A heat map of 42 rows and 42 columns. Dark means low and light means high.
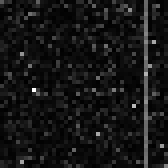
Overall the values sit about 10% of the way up the scale. Column 37 stands out from the rest. No overall slope runs across the table. Most values sit low, with a long tail of high ones.
